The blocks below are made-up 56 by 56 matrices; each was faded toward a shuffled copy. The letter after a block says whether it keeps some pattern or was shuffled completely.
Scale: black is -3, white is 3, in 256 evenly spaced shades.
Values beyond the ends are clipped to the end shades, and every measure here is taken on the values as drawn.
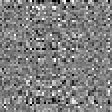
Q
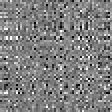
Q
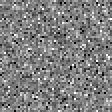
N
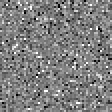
N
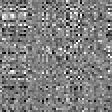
Q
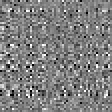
Q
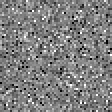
N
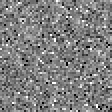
N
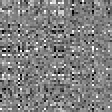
Q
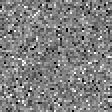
N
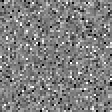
N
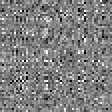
Q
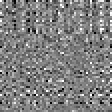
Q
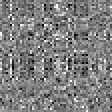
Q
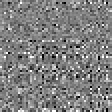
Q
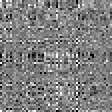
Q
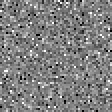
N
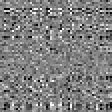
Q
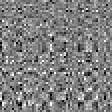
Q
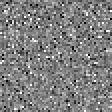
N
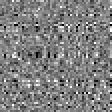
Q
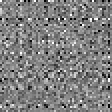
Q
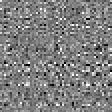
Q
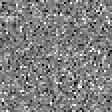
N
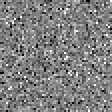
N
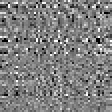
Q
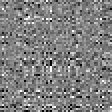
Q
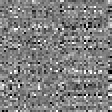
Q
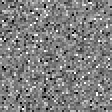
N
